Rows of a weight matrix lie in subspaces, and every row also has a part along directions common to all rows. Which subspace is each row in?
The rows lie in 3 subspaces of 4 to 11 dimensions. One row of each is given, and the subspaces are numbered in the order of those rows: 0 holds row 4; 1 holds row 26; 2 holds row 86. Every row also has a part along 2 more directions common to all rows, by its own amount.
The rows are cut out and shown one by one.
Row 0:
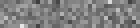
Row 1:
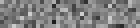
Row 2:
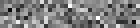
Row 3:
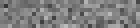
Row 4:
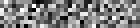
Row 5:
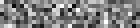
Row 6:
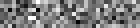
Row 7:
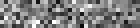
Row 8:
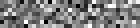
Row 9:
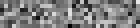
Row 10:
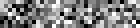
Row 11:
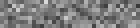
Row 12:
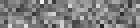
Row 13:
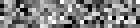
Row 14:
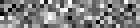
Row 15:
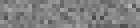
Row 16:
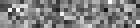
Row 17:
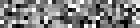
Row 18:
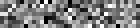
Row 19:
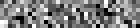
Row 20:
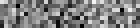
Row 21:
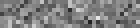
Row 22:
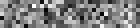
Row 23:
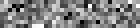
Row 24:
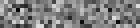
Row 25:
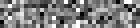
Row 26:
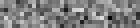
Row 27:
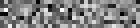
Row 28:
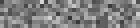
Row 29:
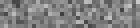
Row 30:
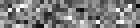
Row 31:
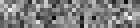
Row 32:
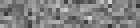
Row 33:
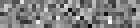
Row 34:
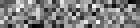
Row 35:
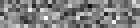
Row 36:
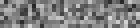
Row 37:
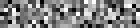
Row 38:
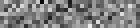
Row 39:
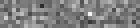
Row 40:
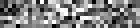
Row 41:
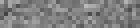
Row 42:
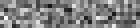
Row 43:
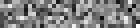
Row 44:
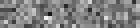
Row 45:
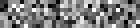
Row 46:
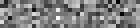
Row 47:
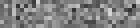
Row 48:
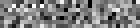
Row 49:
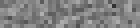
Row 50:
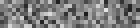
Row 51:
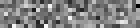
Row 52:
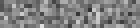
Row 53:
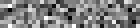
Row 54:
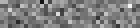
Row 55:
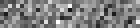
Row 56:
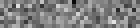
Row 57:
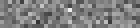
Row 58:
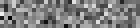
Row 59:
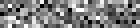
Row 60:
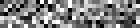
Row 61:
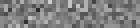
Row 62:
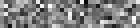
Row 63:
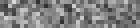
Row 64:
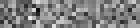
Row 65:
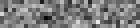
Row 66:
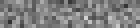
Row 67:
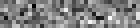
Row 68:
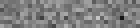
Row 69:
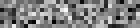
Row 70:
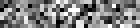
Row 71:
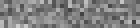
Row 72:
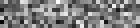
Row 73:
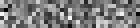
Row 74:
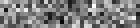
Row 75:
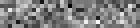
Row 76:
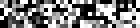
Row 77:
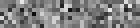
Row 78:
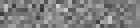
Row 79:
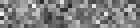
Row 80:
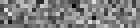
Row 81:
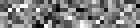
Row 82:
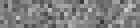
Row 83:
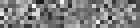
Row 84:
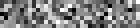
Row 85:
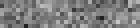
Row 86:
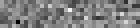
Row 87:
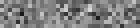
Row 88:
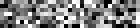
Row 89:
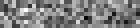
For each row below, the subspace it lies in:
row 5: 1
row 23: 0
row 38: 2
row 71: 0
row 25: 2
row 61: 0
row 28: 1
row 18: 0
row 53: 2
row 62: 1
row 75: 0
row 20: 1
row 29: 1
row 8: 0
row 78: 2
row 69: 2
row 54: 1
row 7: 2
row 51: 0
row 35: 2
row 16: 0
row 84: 1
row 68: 2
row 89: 2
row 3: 1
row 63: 2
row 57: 2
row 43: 2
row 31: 2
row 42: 2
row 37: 1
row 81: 0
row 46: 2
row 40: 2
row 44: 2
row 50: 2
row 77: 2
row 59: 1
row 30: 0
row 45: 0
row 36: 2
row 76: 2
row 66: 1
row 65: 1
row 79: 0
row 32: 2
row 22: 0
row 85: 1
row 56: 1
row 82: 1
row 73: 1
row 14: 2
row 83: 0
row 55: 1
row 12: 2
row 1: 2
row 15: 1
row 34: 0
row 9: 1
